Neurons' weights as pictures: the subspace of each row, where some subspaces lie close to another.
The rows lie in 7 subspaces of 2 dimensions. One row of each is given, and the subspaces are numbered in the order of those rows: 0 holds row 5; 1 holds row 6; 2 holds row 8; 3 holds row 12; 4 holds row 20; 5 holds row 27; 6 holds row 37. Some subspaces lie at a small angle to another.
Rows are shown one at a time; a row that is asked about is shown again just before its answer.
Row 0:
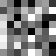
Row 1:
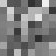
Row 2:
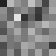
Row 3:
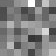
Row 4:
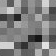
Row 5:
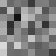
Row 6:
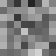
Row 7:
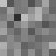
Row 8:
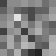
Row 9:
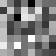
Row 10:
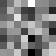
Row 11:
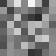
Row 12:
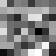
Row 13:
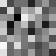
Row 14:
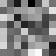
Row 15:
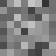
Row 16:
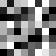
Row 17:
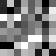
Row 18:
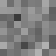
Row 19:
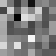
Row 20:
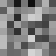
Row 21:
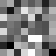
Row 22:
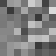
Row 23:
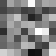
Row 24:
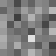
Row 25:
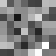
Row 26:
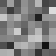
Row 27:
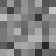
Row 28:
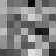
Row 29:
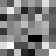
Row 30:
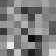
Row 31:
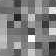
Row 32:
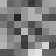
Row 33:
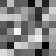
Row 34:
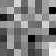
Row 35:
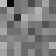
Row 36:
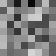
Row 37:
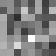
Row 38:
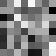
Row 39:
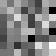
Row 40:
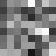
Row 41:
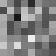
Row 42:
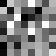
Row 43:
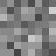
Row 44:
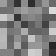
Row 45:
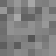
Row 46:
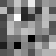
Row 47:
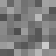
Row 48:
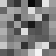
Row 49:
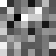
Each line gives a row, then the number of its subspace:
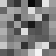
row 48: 1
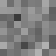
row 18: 2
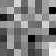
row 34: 1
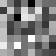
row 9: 6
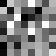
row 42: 0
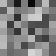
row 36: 4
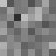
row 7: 0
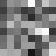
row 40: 3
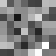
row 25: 5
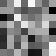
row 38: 1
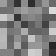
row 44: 1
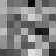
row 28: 3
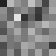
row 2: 0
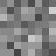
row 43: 5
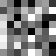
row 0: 4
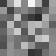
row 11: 4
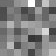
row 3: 3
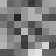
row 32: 5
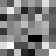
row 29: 2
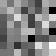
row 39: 4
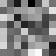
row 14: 1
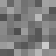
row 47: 5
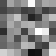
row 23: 3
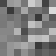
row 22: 4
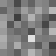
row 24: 4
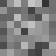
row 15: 1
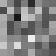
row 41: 6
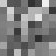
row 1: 6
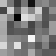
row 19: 6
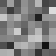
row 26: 5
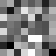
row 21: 2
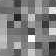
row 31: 4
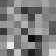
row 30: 2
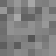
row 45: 6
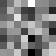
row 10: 5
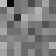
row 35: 0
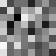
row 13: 0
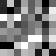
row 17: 2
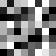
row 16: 3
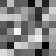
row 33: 3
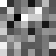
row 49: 0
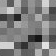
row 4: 2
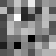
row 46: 6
